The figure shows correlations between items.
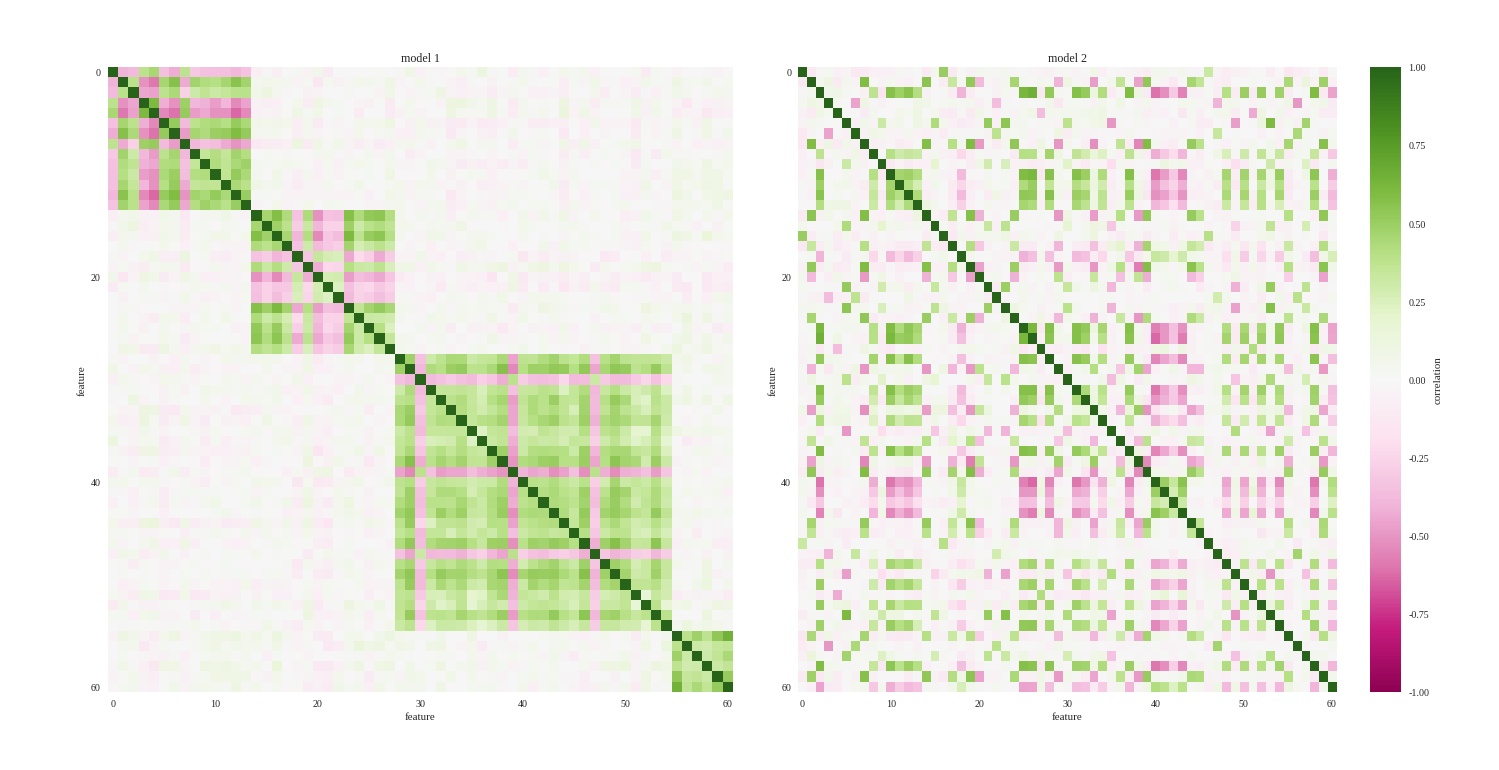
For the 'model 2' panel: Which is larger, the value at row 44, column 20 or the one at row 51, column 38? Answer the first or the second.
the second
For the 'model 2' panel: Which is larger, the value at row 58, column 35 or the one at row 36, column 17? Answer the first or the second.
the second
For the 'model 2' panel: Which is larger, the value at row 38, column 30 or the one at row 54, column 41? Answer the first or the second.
the first
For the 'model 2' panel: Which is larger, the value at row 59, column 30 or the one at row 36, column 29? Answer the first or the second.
the first
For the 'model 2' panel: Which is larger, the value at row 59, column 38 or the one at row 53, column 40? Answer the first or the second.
the second
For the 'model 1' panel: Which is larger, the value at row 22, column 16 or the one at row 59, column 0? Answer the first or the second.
the second
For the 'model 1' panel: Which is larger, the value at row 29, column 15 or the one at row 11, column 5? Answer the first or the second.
the second
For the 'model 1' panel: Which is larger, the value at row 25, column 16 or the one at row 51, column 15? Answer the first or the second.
the first
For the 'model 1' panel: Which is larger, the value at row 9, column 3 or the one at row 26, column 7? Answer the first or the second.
the second
